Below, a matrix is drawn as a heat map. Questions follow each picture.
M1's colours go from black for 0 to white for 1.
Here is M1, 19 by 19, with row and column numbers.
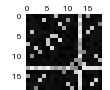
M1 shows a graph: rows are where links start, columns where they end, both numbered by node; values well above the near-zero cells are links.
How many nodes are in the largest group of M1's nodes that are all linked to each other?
3
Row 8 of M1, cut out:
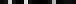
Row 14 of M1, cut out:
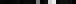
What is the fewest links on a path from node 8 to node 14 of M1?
2
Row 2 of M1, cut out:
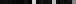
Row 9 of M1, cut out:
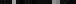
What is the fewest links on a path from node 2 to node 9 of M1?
2
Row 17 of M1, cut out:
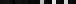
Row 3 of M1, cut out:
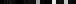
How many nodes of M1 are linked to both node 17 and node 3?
2
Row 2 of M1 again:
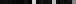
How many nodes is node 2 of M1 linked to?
3
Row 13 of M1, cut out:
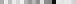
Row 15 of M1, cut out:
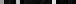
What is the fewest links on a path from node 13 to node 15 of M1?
1
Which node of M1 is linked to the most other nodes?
node 13
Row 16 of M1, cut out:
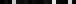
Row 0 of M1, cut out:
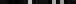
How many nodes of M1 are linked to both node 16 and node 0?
1
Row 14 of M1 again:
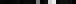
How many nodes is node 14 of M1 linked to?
3
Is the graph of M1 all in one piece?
yes
